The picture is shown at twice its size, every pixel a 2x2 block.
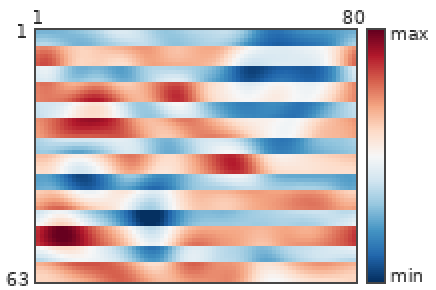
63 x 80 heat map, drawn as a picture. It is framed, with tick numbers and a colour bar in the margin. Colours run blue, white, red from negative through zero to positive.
The bottom left is the ninth with the highest average. No lone cell stands out from its neighbours. Stripes running across repeat 7 times from top to bottom.
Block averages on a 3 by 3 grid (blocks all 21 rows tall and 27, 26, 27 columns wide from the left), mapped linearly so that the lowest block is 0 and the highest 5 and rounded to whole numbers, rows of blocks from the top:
430 | 342 | 534
